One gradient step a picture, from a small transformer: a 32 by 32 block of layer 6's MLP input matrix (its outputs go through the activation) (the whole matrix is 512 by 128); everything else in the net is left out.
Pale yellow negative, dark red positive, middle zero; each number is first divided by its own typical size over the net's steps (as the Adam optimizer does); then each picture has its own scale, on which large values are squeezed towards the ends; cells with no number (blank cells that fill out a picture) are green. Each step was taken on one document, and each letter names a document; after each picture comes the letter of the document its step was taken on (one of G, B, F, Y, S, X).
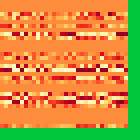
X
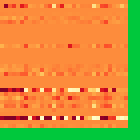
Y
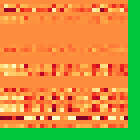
Y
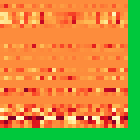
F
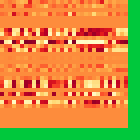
X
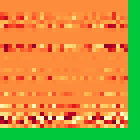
F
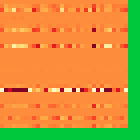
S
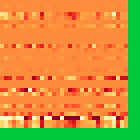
F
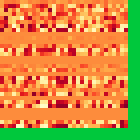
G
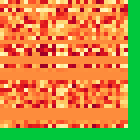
G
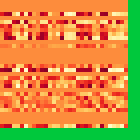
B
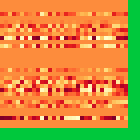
B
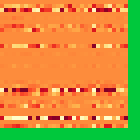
S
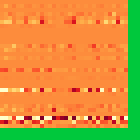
F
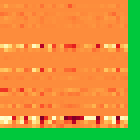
F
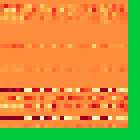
Y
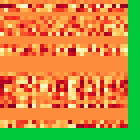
G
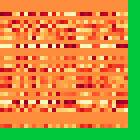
B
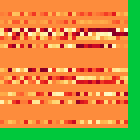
X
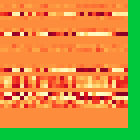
X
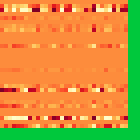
S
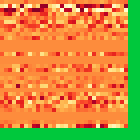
B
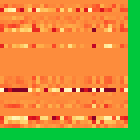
S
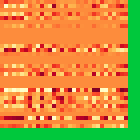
Y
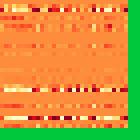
S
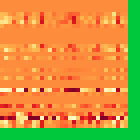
F
